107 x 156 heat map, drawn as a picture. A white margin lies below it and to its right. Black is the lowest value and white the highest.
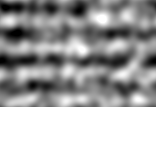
Horizontal stripes repeat 4 times down the table. The ninth with the lowest average is the top left. On average the colour sits 50% of the way up the scale. There are no lone odd cells.
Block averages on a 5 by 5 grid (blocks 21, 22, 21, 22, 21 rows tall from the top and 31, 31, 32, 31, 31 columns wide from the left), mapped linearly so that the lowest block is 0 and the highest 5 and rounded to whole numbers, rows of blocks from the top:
01153
03322
13523
33535
32534
